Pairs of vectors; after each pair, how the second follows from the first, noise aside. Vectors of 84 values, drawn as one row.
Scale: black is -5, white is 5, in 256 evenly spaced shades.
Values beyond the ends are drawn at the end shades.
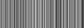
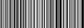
scaled up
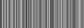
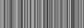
wrapped around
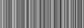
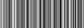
scaled up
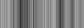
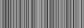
shuffled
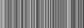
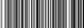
scaled up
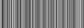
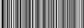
scaled up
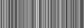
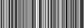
scaled up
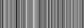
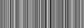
shuffled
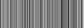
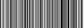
scaled up
